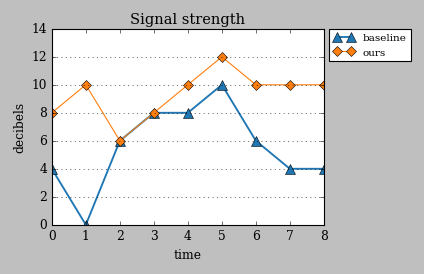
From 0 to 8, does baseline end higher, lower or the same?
the same
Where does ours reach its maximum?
5
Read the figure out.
Title: Signal strength
x-axis: time, ticks 0 1 2 3 4 5 6 7 8
y-axis: decibels, ticks 0 2 4 6 8 10 12 14
Legend: baseline, ours
Values:
baseline: 4 0 6 8 8 10 6 4 4
ours: 8 10 6 8 10 12 10 10 10
